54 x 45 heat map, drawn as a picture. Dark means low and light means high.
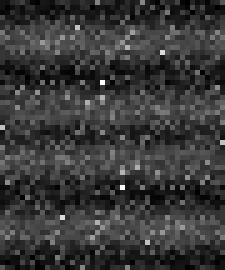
On average the colour sits 20% of the way up the scale. It looks the same turned upside down. There is no overall slope. No row or column stands out. Horizontal stripes repeat 4 times down the table. There is no seam.
